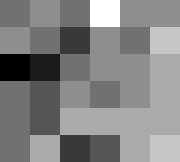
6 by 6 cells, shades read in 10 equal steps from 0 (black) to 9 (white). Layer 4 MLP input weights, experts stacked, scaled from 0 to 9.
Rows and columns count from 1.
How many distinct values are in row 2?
4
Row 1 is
4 5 4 9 5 5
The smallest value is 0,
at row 3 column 1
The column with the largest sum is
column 6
